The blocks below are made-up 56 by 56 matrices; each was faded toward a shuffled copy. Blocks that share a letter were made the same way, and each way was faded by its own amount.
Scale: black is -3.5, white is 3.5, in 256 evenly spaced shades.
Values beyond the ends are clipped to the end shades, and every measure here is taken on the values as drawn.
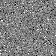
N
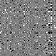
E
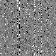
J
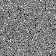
N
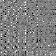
E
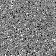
N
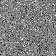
N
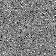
N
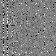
J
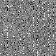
J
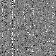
J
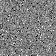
N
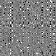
E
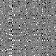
E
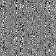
J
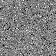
N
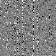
J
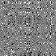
E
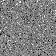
N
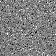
N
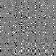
E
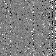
J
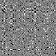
E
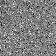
N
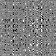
E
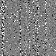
J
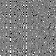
E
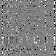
E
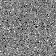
N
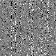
J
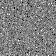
N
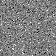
N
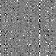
E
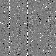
J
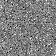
N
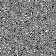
N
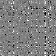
E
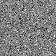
N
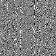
J
